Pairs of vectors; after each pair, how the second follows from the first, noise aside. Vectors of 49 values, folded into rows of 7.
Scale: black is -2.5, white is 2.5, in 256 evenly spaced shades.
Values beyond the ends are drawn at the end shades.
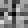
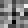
reversed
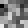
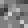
partly zeroed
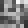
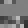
partly zeroed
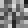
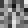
negated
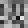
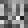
negated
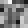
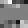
partly zeroed
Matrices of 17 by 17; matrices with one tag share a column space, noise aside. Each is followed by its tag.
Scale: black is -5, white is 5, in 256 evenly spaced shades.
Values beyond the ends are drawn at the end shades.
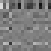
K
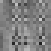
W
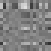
K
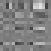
K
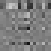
K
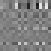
K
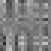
W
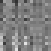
W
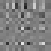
K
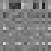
K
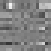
K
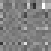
K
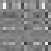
K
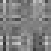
W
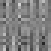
W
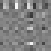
K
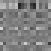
K
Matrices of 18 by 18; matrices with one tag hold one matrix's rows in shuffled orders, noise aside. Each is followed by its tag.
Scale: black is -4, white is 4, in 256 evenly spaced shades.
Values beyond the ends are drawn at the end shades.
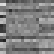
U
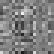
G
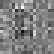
G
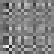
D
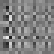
D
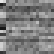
U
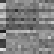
U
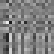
D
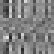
D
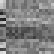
U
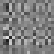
D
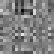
G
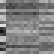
U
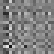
D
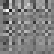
D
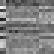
U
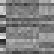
U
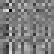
D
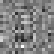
G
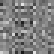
G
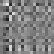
D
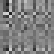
D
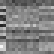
U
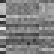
U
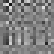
D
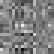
G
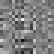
G
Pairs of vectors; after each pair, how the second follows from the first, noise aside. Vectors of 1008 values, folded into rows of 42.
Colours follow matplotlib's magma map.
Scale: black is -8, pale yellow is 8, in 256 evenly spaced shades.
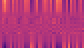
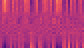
copied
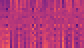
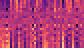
scaled up
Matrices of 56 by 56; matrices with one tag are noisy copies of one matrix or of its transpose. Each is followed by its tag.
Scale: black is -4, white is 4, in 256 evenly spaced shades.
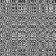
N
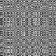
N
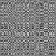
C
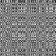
N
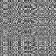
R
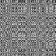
N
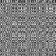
N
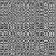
C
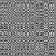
C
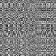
R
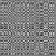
C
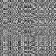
R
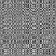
C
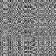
R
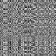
R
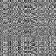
R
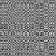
C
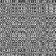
N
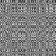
N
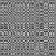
C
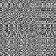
R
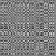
C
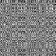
N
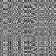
R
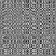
C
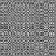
C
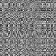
R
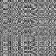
R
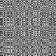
N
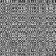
N
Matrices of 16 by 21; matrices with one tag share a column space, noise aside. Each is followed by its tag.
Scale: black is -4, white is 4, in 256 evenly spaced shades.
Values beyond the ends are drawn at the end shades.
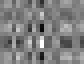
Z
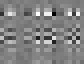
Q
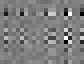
Q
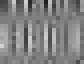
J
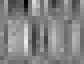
J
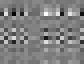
Q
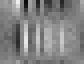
J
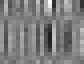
J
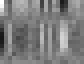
J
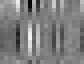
J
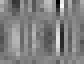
J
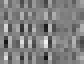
Z
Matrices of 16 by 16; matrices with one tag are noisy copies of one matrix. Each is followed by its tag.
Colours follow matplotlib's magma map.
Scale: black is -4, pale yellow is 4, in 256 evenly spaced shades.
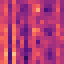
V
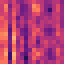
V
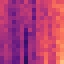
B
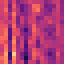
V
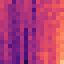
B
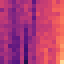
B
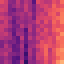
B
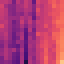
B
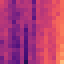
B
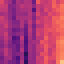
B
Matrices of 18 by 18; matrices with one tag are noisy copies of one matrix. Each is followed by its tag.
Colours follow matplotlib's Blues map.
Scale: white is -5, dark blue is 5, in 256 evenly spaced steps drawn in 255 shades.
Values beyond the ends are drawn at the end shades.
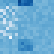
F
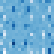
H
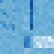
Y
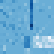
Y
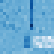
Y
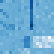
Y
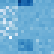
F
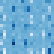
H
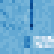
Y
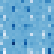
H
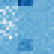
F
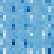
H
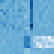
Y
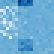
F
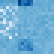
F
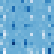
H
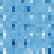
H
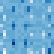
H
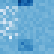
F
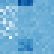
F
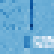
Y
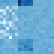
F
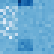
F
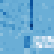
Y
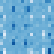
H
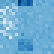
F
